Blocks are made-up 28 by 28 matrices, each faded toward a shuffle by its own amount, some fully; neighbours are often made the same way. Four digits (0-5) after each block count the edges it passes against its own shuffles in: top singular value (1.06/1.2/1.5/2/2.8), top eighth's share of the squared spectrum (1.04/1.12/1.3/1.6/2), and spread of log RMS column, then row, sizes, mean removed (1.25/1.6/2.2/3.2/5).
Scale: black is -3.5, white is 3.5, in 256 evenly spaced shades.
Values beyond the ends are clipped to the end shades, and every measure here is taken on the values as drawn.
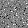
1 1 0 0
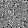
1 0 0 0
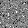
0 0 0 0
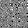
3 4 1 1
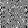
3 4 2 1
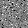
0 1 0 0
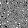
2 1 0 0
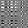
4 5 3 3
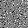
0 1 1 0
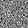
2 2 0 0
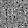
2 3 1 0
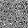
2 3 1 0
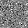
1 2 0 1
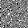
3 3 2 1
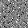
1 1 0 0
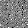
2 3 1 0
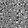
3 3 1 1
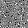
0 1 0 0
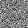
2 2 0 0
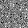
2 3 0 1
